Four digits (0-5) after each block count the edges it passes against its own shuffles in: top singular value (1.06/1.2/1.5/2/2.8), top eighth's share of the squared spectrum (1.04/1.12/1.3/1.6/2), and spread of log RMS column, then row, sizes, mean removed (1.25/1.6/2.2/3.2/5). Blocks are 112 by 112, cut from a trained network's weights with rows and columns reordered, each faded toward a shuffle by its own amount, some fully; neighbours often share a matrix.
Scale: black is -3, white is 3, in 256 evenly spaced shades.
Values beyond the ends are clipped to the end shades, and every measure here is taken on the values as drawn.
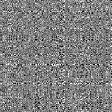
4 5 3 3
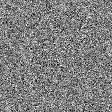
1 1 0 0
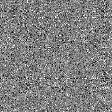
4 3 2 2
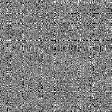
4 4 4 2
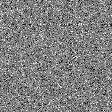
2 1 1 0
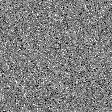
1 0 0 0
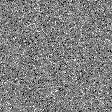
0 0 0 0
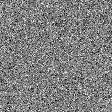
1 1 0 0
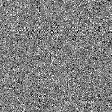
3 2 2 1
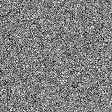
1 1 0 0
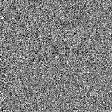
3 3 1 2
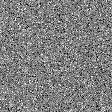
0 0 0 0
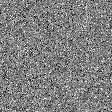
0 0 0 0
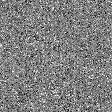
0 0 0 0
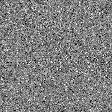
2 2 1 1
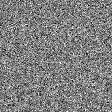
2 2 0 0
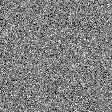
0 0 0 0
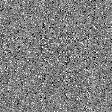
3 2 2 1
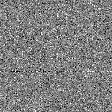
2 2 1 2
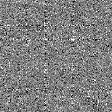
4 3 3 2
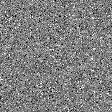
2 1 1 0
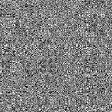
3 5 3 3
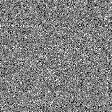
2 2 0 2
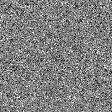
1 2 0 1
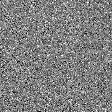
1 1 0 1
